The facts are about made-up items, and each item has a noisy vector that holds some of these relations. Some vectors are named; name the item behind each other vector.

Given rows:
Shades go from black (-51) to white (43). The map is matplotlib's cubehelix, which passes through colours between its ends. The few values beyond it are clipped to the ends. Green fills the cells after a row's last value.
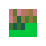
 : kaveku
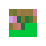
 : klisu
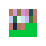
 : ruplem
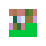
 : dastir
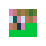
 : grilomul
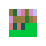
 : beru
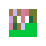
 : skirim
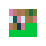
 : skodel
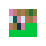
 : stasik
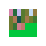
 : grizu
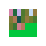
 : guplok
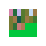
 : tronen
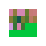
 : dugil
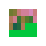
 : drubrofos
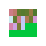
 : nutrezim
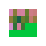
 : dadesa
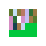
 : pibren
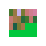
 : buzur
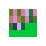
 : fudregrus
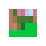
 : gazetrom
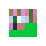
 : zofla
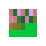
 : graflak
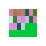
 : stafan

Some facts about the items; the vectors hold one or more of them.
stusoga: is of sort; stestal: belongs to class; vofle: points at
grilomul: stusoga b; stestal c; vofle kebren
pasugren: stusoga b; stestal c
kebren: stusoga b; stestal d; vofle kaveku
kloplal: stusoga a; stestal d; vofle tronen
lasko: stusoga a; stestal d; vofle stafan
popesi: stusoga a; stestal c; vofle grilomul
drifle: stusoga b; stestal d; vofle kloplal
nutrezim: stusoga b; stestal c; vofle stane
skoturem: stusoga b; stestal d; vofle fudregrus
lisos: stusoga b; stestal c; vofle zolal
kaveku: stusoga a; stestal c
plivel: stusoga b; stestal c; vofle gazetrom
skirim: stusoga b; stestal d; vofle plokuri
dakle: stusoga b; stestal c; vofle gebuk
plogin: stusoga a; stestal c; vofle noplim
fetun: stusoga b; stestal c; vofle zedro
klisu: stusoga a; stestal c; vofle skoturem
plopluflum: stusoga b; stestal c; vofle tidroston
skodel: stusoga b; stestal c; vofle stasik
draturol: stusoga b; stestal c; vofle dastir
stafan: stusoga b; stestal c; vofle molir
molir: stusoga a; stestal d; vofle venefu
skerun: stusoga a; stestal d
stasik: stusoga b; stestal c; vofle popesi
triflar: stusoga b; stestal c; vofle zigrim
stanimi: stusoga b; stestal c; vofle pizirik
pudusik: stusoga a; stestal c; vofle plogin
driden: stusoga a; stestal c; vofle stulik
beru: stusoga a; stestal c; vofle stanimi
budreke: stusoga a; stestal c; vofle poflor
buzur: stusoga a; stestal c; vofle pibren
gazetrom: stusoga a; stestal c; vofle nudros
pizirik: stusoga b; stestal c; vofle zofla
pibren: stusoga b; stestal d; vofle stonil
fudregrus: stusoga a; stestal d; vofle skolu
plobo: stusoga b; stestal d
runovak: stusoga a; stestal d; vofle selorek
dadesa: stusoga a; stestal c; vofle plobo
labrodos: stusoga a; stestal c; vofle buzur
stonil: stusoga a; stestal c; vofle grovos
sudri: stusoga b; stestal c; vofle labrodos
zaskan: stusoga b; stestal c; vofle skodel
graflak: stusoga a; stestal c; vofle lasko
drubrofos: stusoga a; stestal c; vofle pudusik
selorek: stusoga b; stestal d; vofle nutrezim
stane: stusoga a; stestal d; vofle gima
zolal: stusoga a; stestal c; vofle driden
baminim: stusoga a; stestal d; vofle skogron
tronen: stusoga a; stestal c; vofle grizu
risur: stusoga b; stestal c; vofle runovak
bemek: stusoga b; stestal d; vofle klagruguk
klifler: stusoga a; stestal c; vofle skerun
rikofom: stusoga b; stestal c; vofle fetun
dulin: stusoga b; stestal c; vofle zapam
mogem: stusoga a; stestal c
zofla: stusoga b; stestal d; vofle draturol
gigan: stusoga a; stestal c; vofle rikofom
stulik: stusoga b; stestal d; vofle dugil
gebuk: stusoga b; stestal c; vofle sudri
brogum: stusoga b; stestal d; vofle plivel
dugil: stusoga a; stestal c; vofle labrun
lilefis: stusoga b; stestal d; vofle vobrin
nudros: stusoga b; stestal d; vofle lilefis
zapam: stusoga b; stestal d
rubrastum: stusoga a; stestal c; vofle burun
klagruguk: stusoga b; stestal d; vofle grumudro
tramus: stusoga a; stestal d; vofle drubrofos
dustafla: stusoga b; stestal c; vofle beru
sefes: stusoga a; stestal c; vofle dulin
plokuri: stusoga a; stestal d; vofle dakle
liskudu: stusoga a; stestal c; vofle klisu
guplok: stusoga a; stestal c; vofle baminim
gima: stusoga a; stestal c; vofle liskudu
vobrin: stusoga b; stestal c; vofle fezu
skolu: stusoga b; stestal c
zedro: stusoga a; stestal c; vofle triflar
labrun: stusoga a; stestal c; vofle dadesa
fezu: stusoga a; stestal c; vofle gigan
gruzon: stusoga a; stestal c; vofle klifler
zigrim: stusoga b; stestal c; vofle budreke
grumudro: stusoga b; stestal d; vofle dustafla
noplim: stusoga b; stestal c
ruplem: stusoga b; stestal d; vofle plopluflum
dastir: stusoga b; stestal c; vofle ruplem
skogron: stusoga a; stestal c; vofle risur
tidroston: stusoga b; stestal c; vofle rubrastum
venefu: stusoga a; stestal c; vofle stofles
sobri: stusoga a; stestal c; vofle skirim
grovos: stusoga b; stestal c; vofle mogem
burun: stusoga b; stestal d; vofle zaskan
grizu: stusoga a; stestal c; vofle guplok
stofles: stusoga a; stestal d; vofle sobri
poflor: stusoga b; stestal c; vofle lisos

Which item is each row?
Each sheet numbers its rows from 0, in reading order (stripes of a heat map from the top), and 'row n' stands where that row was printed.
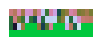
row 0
baminim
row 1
kebren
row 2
sudri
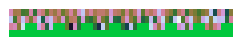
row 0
risur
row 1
dulin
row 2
skerun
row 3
runovak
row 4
stane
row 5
triflar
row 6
skolu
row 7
skoturem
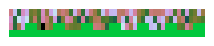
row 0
zapam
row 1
tramus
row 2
venefu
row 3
fezu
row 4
zigrim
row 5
vobrin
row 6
skogron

